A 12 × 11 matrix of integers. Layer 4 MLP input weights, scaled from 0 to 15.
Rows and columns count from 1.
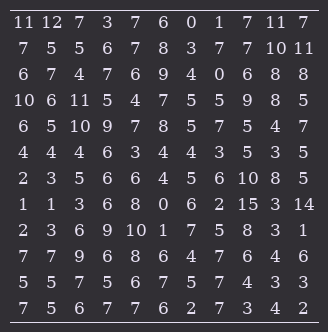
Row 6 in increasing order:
3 3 3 4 4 4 4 4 5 5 6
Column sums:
68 63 77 75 79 66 50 57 85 69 74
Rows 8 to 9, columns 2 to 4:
1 3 6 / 3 6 9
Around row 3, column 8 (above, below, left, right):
7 5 4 6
